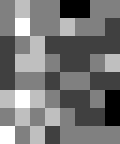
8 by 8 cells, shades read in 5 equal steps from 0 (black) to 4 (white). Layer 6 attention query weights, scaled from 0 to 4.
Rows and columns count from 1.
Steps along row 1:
up down same down same up same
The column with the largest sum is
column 2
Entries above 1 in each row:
6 7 2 5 4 5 5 7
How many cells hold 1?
19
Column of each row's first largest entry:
2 2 3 2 2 2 2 1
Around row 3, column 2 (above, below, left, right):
4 3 1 3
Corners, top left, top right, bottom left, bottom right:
2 2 4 2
